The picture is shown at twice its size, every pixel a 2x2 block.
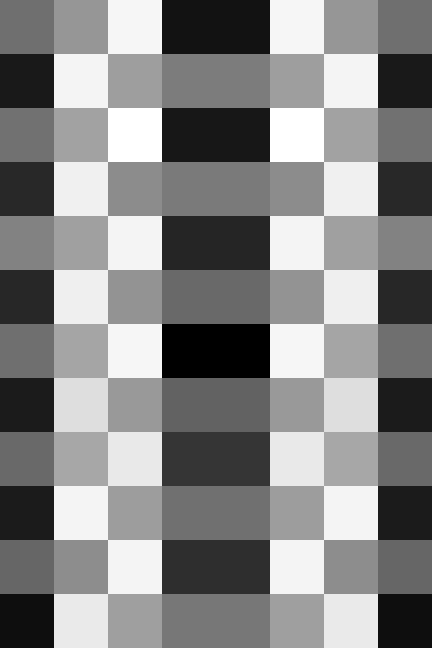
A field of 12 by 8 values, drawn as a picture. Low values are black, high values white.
Stripes running up and down repeat 2 times from left to right. The bottom middle is the smoothest part. The ninth with the lowest average is the centre. Overall the values sit about 50% of the way up the scale. The left and right halves mirror each other. No overall slope runs across the table.
